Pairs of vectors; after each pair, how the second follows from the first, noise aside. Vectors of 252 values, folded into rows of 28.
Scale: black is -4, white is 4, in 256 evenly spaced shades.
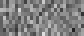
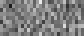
reversed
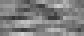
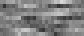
reversed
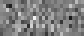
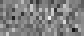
reversed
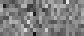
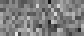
reversed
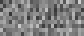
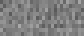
shrunk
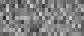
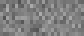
shrunk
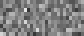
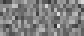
reversed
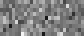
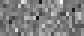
reversed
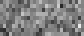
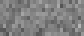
shrunk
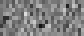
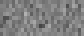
shrunk
